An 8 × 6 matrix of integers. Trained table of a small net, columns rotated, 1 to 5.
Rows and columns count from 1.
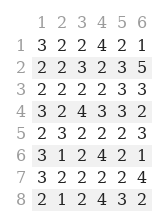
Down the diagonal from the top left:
3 2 2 3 2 1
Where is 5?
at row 2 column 6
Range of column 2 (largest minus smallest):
2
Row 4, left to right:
3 2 4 3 3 2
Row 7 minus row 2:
1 0 -1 0 -1 -1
